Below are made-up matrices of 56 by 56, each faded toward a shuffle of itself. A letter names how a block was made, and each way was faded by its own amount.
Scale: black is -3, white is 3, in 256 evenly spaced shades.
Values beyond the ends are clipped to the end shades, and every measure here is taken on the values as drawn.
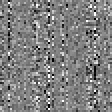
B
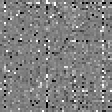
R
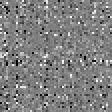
R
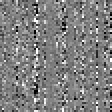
B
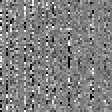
B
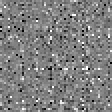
R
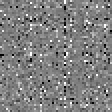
R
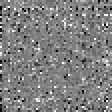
R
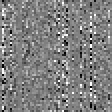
B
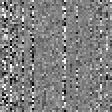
B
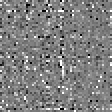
R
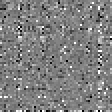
R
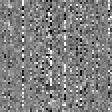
B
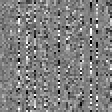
B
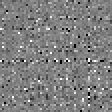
R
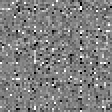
R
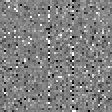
R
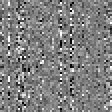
B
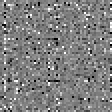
R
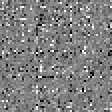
R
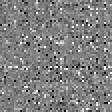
R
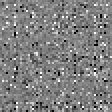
R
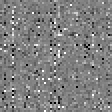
R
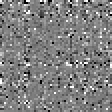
R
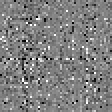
R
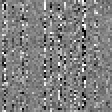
B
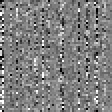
B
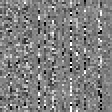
B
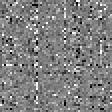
R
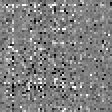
R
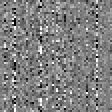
B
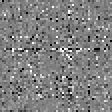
R
